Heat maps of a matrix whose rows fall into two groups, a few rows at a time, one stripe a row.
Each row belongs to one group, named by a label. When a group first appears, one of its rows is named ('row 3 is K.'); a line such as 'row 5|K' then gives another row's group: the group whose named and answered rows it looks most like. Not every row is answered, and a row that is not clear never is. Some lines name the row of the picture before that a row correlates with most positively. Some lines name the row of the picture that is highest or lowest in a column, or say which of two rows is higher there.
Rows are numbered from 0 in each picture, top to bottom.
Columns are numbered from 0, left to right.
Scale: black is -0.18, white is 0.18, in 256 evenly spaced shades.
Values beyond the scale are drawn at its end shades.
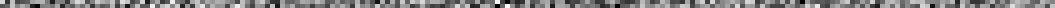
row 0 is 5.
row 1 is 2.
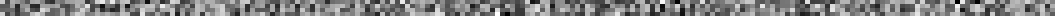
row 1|2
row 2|2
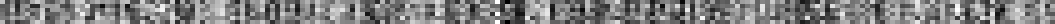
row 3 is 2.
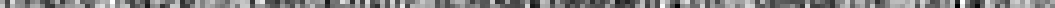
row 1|5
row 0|5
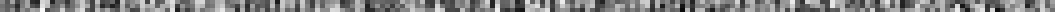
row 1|2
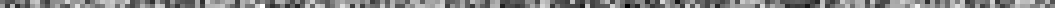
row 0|5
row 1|5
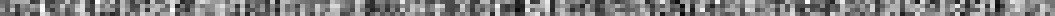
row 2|5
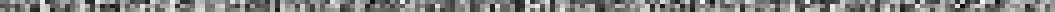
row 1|2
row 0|5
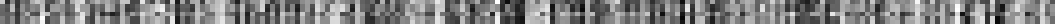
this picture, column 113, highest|3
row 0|5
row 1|5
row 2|5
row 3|2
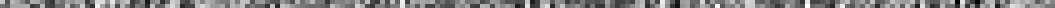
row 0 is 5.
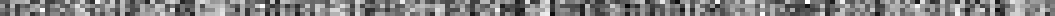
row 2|5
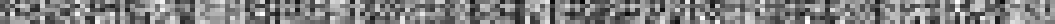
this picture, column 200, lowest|0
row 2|2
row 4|5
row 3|5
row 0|5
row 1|2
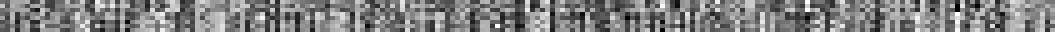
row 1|5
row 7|2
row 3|5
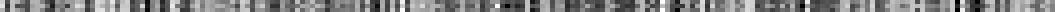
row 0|5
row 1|5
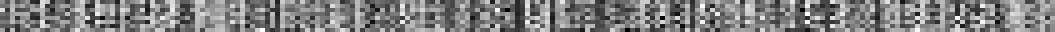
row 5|5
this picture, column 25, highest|2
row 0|2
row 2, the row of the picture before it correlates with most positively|1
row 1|5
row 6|2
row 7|5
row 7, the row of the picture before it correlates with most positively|1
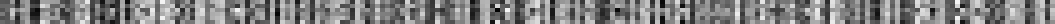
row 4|2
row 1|2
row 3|2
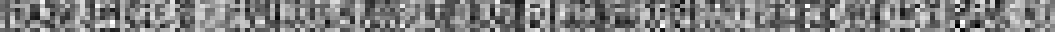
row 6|5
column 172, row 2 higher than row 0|No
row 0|5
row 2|2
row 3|2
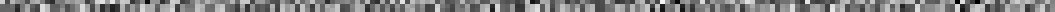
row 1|2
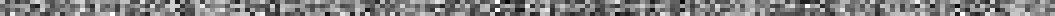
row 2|2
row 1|2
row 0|5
